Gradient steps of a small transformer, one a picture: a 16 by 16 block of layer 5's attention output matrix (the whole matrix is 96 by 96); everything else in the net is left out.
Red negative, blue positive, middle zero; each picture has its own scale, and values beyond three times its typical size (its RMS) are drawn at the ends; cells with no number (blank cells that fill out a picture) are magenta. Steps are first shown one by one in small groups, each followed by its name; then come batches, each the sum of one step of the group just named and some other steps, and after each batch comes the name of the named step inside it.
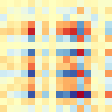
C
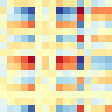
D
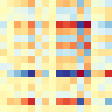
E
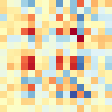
C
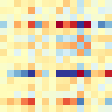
E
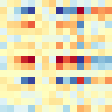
D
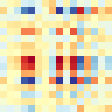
D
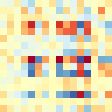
C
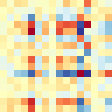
E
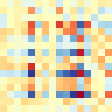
C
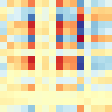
D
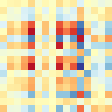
C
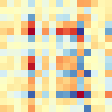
C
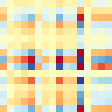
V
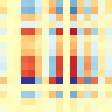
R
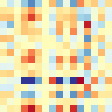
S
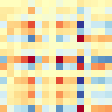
V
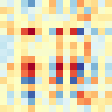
R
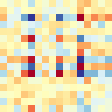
V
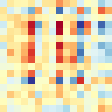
S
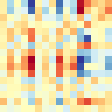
S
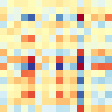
V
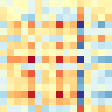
V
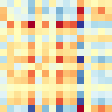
V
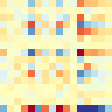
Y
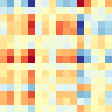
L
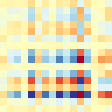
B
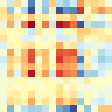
Y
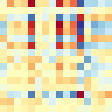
B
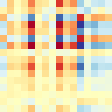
Y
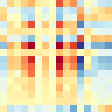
Y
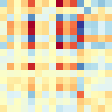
B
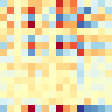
Y
